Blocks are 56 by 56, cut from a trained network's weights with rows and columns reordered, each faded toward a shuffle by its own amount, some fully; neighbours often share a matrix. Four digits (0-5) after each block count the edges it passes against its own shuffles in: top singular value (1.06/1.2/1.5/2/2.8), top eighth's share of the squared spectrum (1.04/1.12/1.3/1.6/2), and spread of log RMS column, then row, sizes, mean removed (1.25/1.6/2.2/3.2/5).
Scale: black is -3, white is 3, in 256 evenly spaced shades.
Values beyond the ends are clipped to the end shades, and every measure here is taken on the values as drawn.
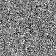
0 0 0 0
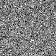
2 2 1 1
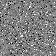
0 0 0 0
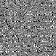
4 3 1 2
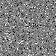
2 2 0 1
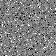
1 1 0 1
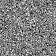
0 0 0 0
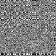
4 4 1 3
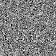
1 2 0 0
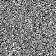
2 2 0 1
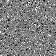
1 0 0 0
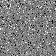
0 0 0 0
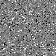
2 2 0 1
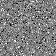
1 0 0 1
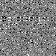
3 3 0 2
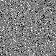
1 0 0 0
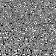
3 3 0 2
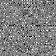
3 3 0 2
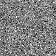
1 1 0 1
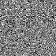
3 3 0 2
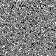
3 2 0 1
